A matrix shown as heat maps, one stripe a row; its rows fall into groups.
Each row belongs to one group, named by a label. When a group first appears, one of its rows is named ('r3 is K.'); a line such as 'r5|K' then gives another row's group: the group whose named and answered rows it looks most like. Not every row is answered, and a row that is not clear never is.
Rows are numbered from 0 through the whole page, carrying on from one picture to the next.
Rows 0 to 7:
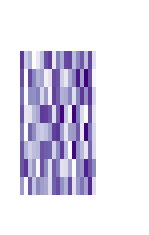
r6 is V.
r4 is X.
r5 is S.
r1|X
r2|X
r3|S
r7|X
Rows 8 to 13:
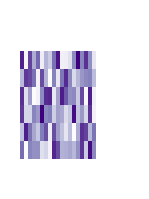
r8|X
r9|V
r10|S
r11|S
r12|V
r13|X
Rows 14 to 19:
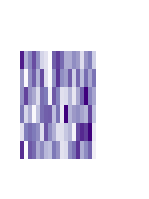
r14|X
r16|V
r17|S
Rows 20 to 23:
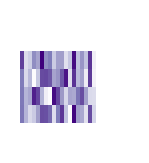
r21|S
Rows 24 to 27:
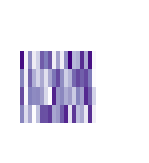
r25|X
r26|X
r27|S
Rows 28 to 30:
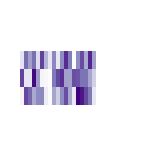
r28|V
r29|X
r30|V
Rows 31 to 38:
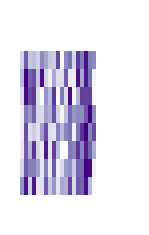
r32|V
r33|V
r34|V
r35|V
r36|V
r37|V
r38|V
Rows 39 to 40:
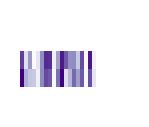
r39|S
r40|S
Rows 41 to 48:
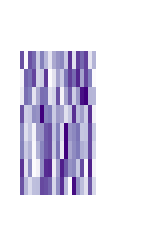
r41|X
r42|V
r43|V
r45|S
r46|S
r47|S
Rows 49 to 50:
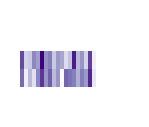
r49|S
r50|S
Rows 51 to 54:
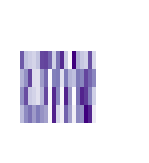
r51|S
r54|V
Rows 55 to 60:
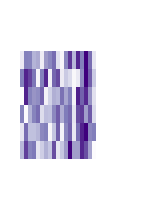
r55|V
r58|X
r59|V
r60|V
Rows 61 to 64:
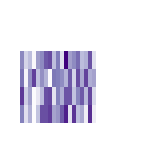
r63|S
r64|S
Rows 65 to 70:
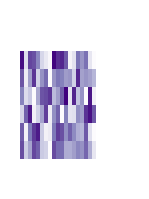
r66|X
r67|S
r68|V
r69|X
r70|X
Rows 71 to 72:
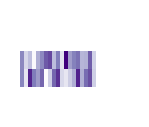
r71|S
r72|X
